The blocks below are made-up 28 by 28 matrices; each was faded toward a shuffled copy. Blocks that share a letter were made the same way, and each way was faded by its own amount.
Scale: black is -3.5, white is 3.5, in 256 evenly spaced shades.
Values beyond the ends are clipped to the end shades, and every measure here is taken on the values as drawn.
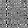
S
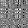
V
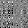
S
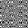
V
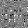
S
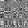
V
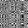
V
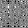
S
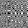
V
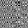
V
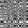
V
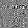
S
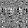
S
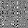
S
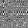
S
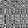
V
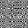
V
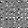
S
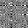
V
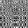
V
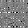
S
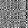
V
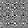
S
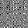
S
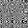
S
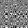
V
